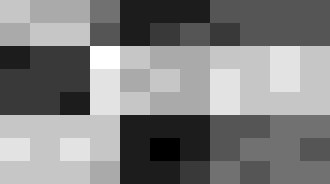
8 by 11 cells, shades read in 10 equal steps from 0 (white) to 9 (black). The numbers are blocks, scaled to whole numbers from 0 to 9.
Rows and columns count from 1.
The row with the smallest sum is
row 4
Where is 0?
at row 3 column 4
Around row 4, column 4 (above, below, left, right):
0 1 7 3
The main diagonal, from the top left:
2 2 7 1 2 8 8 5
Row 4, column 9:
2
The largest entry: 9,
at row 7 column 6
